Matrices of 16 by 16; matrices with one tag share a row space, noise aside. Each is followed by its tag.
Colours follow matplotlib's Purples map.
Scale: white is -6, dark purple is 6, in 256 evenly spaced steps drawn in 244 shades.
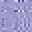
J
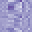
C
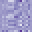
C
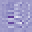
C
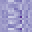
C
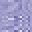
C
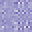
J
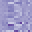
C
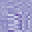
C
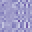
J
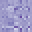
C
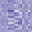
C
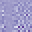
J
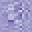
C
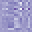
C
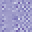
J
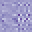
J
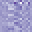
C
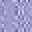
J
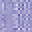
J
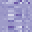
C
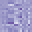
C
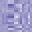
C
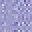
J
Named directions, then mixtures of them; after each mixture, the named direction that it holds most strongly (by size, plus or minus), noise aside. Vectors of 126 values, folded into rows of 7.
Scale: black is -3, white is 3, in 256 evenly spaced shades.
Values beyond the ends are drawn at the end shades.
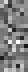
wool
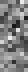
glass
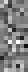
wool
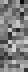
glass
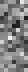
glass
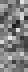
glass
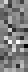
wool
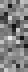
glass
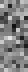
glass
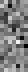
wool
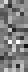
wool
